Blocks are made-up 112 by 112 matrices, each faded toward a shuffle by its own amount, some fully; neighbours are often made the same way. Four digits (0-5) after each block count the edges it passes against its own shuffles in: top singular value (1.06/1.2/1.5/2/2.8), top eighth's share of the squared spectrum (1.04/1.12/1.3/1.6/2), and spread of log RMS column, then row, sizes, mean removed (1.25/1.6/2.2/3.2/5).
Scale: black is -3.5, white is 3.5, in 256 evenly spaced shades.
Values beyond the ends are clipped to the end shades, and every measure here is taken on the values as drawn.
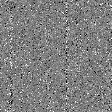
2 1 2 0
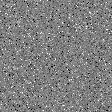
0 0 0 0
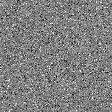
2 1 0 0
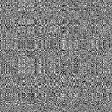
5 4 3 3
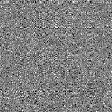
4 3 2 2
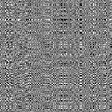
5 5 4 4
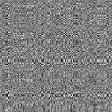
5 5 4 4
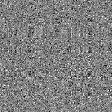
4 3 2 1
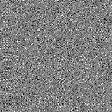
4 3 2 2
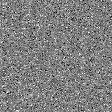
3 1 0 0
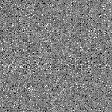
4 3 1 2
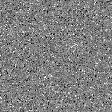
3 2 0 0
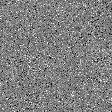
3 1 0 0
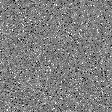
2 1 0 0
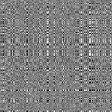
5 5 4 4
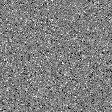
2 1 0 0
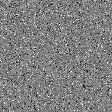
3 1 0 0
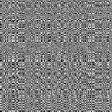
5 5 4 4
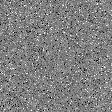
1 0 0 0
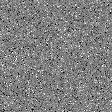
0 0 0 0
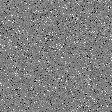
0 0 0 0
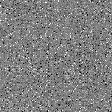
3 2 1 1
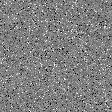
0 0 0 0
